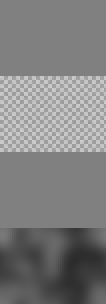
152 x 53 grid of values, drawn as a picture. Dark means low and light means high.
It is made of 4 by 1 panels. Panel 1,1: middling, flat. Panel 2,1: high, checkered. Panel 3,1: middling, flat. Panel 4,1: low, smooth.
